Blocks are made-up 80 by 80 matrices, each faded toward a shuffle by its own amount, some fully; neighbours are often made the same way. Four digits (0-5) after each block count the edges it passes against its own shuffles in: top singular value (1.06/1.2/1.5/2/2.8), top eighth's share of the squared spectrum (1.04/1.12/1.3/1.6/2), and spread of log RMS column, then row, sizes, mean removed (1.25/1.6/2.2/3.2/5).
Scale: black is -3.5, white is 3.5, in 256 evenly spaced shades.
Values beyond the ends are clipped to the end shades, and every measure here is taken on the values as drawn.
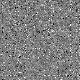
1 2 2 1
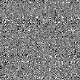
1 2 3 3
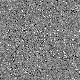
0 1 1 1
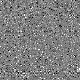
4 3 1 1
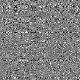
4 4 2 3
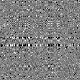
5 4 2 3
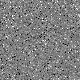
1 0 0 0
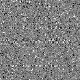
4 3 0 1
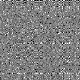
4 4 2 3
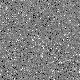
0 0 0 0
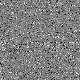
1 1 0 2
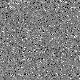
1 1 0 2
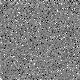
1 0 0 1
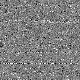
2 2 0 3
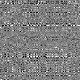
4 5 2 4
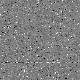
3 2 0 0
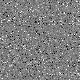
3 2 0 1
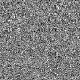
3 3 1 1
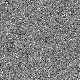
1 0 0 0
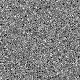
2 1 0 0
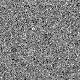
2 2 0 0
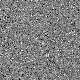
0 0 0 0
